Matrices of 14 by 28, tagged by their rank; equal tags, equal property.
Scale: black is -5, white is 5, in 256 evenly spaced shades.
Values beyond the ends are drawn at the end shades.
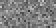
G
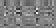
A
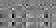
A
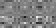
A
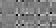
A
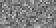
G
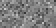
G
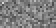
G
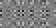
A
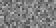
G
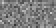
G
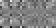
A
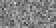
G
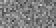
G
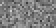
G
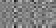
A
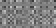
A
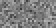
G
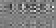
A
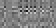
A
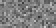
G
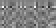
A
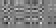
A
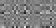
A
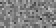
G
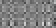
A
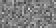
G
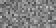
G
